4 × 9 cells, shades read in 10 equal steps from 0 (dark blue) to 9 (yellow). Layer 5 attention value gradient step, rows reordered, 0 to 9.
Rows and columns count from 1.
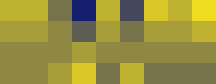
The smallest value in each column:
5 5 4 0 4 2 4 4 4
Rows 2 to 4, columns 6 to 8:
4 6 6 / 5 5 5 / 7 4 4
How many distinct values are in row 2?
5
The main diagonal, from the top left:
7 6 5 8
